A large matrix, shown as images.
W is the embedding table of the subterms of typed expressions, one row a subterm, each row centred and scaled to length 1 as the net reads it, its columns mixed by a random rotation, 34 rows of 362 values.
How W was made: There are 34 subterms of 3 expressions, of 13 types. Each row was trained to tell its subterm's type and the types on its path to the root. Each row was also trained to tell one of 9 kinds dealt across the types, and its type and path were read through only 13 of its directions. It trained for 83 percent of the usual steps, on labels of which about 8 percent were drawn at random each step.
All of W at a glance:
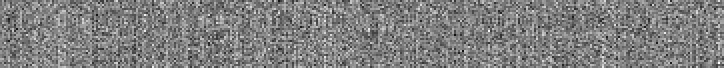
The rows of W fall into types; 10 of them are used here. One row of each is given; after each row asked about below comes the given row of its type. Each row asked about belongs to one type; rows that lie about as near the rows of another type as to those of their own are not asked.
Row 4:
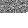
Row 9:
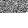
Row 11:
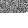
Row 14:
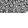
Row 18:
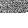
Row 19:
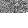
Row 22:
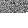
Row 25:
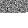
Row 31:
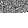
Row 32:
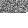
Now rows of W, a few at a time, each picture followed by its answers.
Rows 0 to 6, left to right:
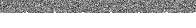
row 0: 31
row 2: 18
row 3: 32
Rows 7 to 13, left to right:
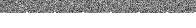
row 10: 25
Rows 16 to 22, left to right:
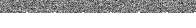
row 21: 11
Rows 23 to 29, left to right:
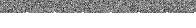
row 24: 31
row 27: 11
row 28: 22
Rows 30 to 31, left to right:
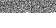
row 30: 32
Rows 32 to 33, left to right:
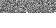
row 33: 22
